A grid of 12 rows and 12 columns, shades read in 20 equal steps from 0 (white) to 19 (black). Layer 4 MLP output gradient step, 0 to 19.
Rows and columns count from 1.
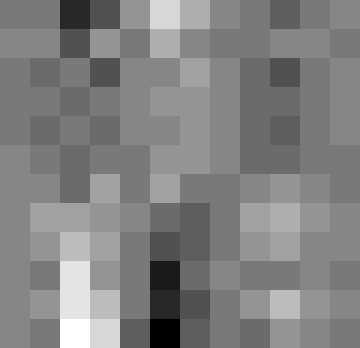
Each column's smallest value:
9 7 0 3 8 3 6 9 7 5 8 9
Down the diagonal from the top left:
10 9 10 10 9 8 10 10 8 10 8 10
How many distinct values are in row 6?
4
